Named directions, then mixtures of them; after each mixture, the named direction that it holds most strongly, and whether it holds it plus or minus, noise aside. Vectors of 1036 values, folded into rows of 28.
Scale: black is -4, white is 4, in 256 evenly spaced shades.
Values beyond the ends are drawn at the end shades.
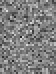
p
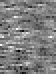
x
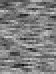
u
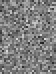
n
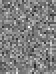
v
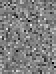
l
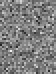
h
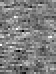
x, plus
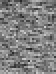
u, plus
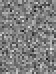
v, plus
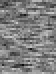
u, plus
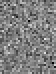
l, plus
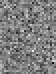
l, plus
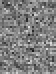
v, plus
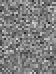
n, plus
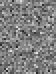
h, plus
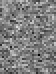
p, plus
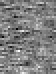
x, minus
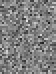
n, plus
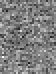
p, minus
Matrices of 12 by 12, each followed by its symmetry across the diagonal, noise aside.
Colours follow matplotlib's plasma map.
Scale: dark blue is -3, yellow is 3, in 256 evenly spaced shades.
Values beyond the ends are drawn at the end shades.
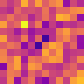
symmetric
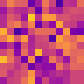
antisymmetric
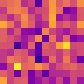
neither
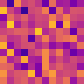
antisymmetric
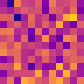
neither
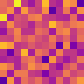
symmetric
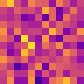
neither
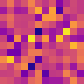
antisymmetric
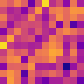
symmetric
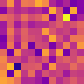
antisymmetric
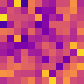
symmetric
